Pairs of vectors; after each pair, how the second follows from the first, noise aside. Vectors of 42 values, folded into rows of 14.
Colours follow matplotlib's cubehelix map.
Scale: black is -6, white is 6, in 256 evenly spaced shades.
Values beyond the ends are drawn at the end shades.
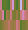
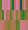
negated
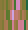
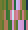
scaled up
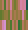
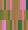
copied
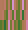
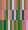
scaled up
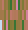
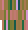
scaled up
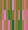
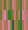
copied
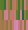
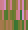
negated
